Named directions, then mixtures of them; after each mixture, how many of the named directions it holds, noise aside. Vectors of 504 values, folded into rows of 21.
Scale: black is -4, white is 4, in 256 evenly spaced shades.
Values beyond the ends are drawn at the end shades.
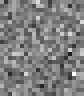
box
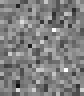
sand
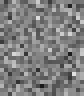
one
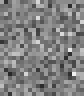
one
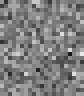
one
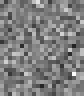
one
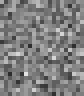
two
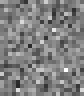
one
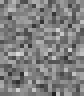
two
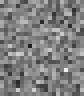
two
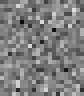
one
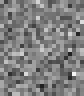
one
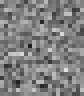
two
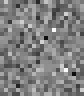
two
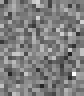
one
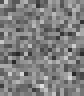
two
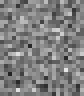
two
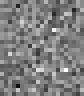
one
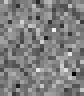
two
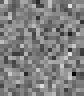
one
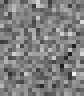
one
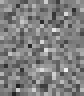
one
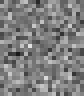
two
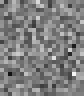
one
